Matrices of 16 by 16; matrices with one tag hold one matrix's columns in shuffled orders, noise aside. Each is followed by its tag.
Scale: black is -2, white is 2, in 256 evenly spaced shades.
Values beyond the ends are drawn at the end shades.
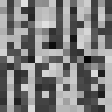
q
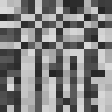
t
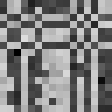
t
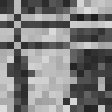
t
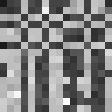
t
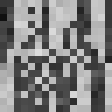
q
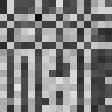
t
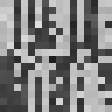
q
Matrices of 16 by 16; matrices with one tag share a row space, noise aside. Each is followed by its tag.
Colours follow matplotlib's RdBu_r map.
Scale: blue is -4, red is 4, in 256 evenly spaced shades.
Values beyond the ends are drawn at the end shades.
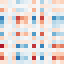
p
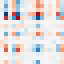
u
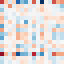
p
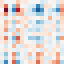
u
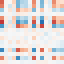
p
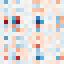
u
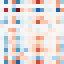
u
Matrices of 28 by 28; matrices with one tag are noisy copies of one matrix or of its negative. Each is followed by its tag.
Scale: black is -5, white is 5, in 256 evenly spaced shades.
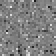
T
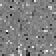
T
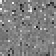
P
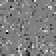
T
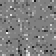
T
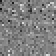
P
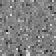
T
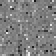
T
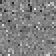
P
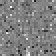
T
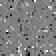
T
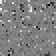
P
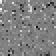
P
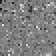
P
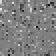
P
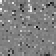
P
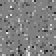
T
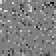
P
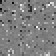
P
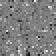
T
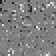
P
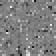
T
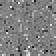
T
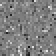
T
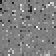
P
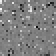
P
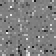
T
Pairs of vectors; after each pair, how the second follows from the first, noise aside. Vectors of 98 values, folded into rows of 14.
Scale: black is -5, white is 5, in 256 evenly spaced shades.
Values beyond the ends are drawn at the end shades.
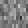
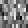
scaled up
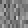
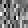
scaled up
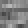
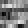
scaled up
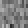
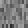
sign-scrambled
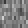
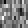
scaled up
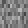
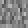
sign-scrambled
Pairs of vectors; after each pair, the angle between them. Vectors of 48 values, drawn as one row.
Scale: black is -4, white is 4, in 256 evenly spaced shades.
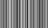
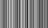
nearly parallel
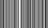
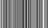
orthogonal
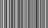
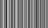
nearly parallel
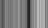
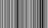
partly opposed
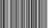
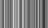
orthogonal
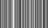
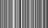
nearly parallel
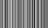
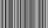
orthogonal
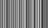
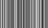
partly aligned
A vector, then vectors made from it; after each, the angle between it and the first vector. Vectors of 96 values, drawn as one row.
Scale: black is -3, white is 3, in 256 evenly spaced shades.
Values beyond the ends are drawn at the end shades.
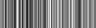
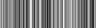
orthogonal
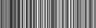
partly aligned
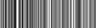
nearly parallel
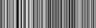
nearly opposite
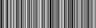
partly opposed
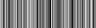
partly opposed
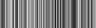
partly opposed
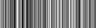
nearly parallel
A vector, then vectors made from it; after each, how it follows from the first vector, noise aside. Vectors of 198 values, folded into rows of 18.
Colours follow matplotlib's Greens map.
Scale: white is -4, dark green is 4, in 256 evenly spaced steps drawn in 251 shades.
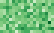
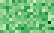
copied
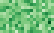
sign-scrambled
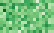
reversed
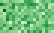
reversed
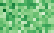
reversed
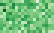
reversed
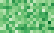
copied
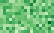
sign-scrambled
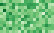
reversed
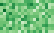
reversed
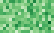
sign-scrambled
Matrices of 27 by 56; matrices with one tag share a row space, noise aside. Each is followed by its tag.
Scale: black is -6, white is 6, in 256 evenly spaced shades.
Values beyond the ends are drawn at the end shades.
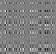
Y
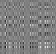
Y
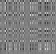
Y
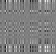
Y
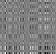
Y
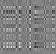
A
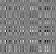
Y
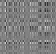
Y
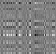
A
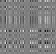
Y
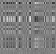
A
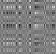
A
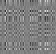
Y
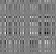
Y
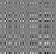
Y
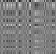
A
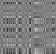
A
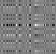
A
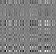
Y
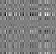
Y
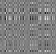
Y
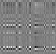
A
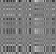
A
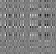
Y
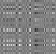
A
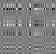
A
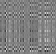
Y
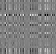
Y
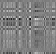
A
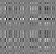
Y
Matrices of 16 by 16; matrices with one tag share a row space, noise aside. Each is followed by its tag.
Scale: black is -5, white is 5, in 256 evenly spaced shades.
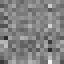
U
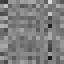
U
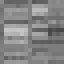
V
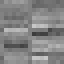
V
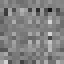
U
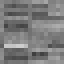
V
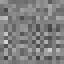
U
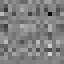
U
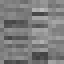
V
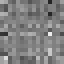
U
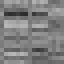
V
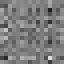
U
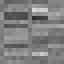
V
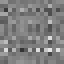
U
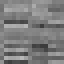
V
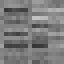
V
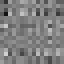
U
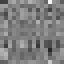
U
